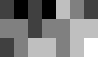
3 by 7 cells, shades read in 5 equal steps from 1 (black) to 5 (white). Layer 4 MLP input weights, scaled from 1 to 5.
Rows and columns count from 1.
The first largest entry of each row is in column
5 6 7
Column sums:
7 7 8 8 10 11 11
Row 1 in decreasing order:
4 3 2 2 2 1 1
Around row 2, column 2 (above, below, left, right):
1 3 3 2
